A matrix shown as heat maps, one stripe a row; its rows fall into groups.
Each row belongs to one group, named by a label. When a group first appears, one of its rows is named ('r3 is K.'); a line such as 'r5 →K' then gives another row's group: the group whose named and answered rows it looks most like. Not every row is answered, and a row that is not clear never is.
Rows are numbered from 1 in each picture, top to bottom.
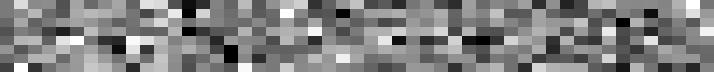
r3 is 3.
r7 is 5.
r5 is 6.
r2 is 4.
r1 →5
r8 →3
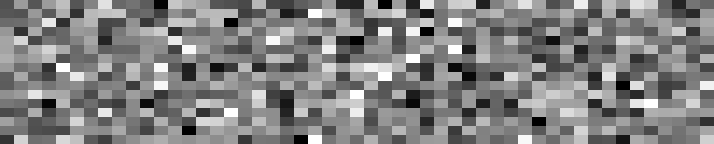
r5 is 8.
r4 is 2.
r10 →3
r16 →3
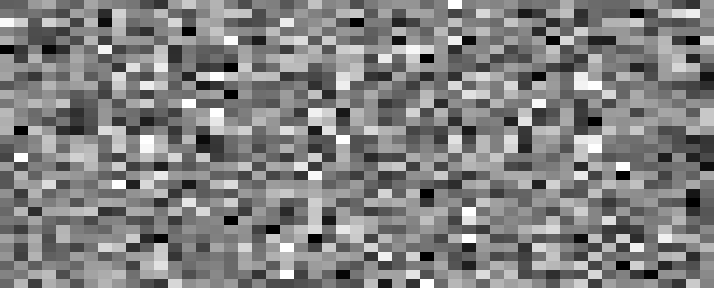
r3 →8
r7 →2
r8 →5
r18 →3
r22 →2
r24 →3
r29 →2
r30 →3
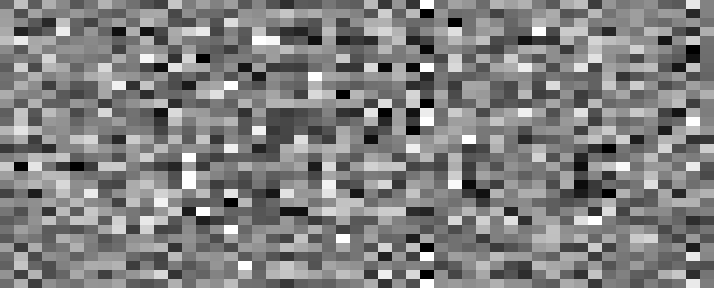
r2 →2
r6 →2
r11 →4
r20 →6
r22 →8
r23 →5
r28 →2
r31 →2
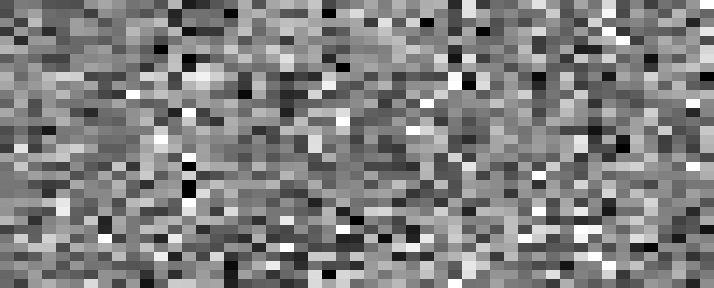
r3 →2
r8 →4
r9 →6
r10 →6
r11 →3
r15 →8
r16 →3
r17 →3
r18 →6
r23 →6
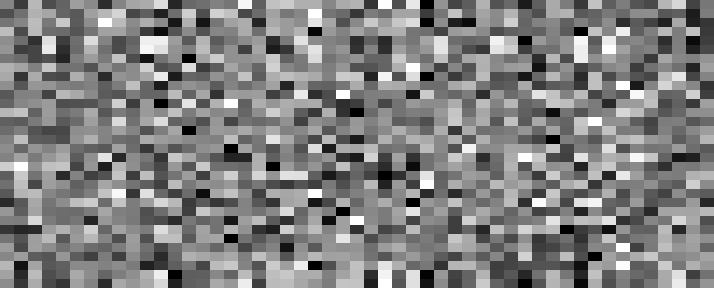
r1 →2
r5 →3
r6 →3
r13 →8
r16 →8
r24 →4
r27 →5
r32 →2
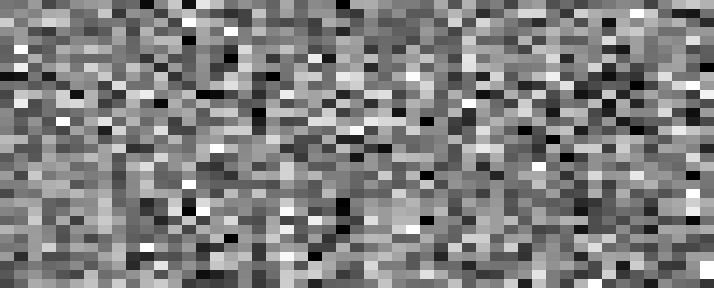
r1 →4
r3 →6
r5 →5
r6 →3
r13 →8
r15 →2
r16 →8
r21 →6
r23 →4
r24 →4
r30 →3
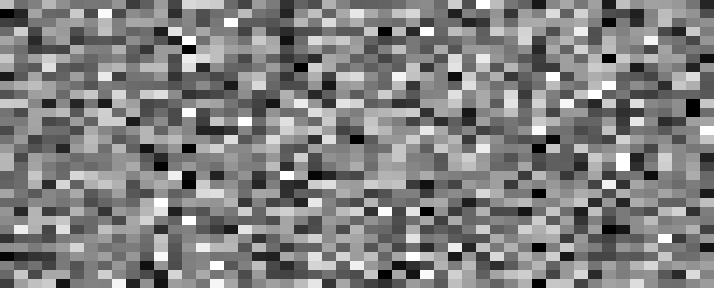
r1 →6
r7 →6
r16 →8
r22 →6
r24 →2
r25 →6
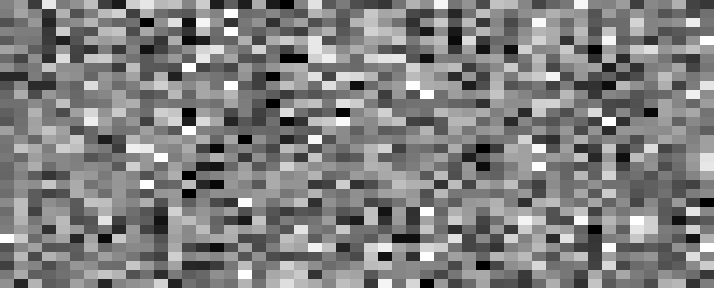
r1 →3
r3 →4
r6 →4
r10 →8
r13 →4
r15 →6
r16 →3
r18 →3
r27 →8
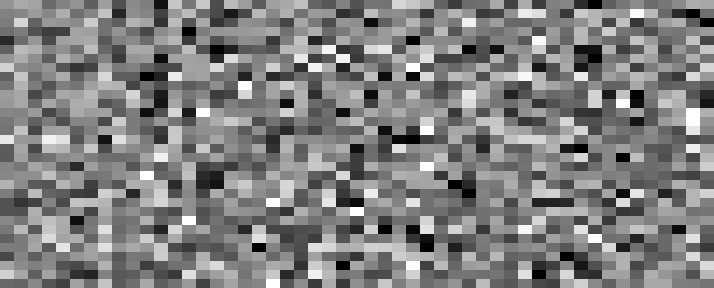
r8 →4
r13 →4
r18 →3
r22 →3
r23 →8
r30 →4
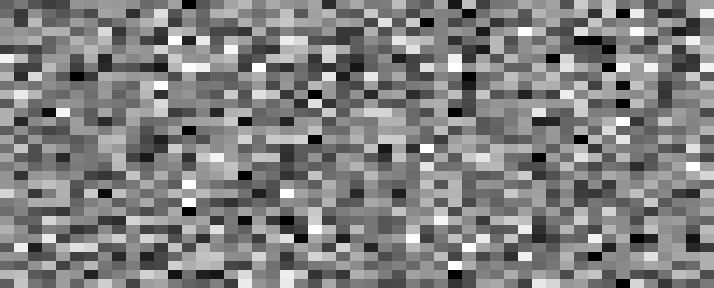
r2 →3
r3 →2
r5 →4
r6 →8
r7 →8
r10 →3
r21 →6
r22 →8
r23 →6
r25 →3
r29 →4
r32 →3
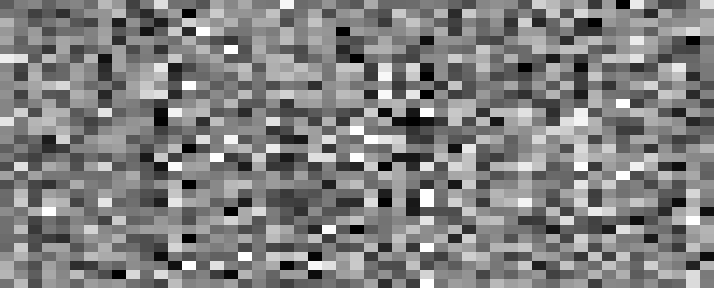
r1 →3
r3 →4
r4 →4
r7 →8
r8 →2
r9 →2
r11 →2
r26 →8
